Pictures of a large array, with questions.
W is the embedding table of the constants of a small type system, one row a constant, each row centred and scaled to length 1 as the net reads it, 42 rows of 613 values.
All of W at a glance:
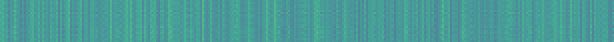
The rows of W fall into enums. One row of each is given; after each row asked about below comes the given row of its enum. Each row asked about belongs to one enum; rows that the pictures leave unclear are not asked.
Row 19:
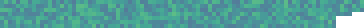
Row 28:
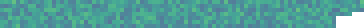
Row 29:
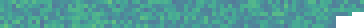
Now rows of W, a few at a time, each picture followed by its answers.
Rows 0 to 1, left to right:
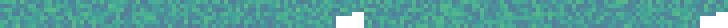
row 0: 28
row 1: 19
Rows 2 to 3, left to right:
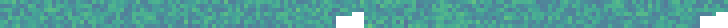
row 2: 28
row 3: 29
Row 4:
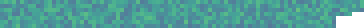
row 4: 28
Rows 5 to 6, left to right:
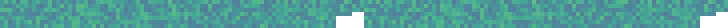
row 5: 19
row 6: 19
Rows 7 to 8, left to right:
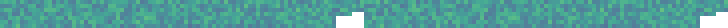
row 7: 28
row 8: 28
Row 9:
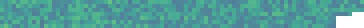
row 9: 29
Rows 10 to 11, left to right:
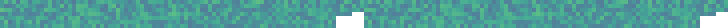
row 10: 19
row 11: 19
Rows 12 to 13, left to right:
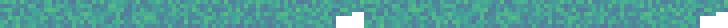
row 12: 28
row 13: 28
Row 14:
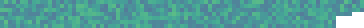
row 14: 19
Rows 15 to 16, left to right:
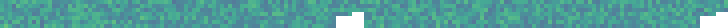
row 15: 29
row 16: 28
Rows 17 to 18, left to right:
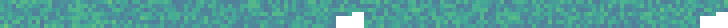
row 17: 29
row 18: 28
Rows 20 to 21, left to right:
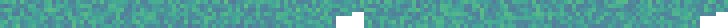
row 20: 28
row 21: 19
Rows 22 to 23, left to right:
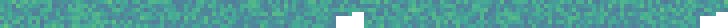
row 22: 29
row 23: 28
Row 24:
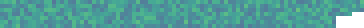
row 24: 28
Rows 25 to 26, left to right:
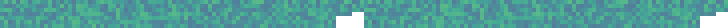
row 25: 19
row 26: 19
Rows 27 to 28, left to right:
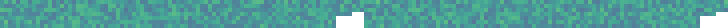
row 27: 19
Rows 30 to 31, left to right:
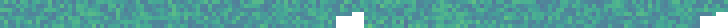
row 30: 19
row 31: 29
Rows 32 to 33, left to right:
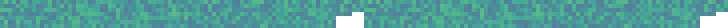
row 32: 19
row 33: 19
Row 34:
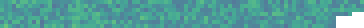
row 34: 29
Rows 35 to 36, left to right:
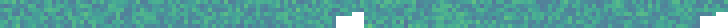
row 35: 28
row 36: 29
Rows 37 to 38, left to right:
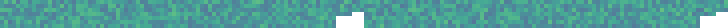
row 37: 19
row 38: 28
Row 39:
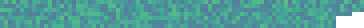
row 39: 19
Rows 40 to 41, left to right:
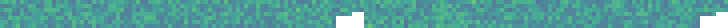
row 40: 28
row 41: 29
